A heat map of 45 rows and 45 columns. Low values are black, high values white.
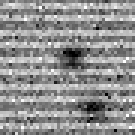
Stripes running across repeat 10 times from top to bottom. There is no overall slope. There are two dips.
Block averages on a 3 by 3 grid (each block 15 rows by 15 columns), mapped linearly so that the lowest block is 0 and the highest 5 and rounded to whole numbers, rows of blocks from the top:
4 5 4 | 5 0 4 | 3 2 0
